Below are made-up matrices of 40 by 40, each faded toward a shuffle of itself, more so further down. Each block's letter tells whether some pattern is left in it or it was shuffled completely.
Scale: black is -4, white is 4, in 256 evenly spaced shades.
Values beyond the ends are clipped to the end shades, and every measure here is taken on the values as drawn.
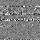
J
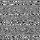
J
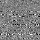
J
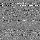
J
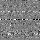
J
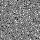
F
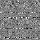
J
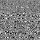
J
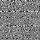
J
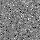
F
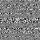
J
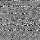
J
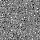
F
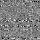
J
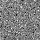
F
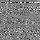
J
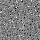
F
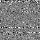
J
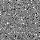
F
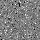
F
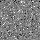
F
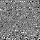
J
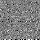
J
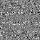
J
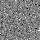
F
